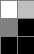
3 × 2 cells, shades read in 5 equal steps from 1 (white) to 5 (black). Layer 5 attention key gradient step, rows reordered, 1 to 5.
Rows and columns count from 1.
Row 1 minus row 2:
-2 -3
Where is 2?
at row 1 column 2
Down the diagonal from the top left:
1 5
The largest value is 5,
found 3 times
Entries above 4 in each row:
0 1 2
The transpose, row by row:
1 3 5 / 2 5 5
